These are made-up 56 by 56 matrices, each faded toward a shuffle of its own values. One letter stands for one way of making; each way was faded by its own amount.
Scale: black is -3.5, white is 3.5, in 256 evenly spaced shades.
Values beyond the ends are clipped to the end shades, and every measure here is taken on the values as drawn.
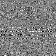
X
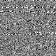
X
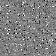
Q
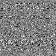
X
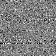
X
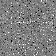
Q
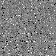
Q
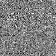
X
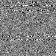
X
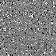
Q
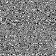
X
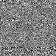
X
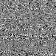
X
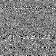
X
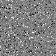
Q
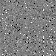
Q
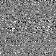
X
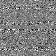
X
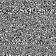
X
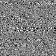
X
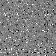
Q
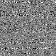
X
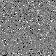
Q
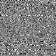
X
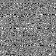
X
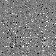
Q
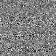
X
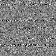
X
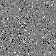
Q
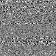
X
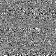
X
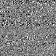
X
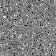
Q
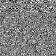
X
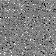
Q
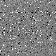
Q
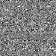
X
